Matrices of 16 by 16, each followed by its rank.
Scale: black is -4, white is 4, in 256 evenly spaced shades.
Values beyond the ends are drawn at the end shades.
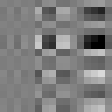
one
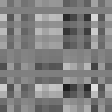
one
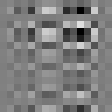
one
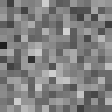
full rank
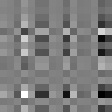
one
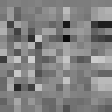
three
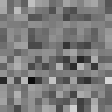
three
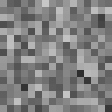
full rank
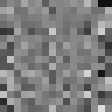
three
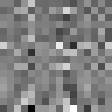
three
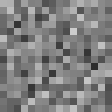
full rank
